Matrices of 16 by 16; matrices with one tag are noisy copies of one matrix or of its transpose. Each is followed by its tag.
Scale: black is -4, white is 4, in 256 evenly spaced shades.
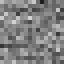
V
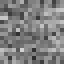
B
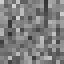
V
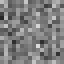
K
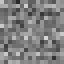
K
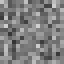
K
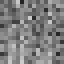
B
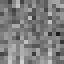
B
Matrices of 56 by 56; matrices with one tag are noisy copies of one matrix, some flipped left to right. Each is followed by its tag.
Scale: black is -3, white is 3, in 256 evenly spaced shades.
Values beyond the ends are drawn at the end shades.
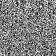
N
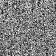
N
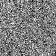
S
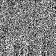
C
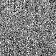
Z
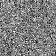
S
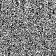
N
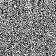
N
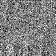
C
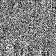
C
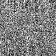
Z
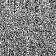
Z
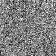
S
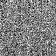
Z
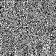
C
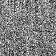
Z
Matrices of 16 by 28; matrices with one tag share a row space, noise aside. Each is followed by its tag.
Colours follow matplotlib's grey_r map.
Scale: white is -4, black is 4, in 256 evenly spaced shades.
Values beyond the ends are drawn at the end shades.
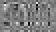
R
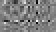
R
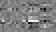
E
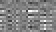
E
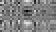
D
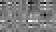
E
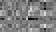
E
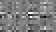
E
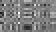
D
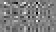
R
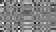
D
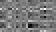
E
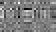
D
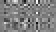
R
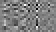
R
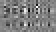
R
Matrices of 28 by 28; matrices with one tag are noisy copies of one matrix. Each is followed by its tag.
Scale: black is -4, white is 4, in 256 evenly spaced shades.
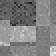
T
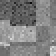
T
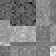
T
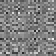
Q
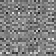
Q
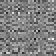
Q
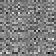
Q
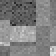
T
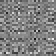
Q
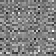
Q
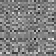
Q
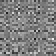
Q
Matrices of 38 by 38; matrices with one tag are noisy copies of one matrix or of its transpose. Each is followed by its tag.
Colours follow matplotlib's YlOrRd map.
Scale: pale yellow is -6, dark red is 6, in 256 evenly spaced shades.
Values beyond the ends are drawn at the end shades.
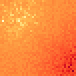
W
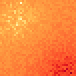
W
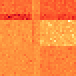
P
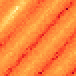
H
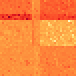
P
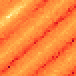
H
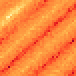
H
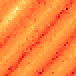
H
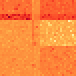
P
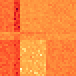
P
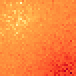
W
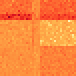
P
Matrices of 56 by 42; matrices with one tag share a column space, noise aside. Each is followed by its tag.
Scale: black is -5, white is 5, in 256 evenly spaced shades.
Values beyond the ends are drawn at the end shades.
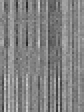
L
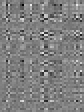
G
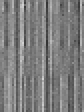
L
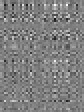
G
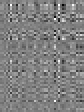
G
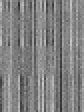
L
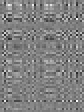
G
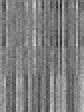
L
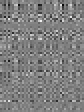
G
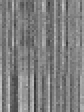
L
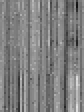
L
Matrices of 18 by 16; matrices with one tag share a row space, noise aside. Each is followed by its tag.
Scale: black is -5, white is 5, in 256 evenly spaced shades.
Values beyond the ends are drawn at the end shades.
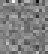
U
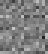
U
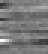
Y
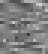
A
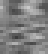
A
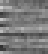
Y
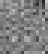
U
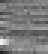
Y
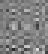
U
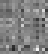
U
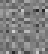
U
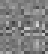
U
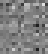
U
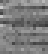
Y
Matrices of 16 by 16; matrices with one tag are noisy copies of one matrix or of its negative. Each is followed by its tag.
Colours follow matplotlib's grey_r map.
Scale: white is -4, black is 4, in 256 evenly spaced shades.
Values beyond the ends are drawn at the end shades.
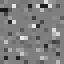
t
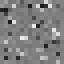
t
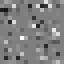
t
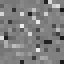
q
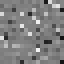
q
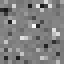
t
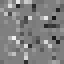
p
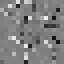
p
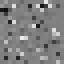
t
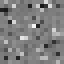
t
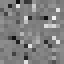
p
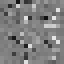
p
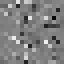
p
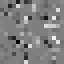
p
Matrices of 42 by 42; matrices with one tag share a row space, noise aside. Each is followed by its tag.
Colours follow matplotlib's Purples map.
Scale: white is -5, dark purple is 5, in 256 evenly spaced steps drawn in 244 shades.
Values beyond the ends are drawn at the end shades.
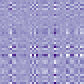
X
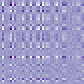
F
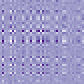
F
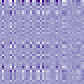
F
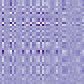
F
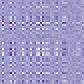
F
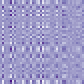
F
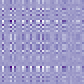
F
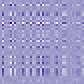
F
